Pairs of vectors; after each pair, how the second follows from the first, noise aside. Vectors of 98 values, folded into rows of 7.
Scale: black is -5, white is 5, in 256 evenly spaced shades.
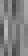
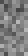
shuffled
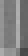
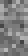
shuffled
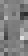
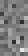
shuffled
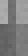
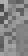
sign-scrambled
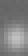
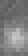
copied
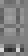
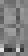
copied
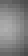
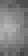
copied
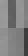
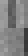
copied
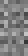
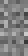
copied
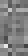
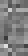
copied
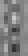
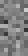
shuffled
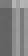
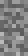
shuffled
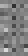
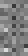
copied
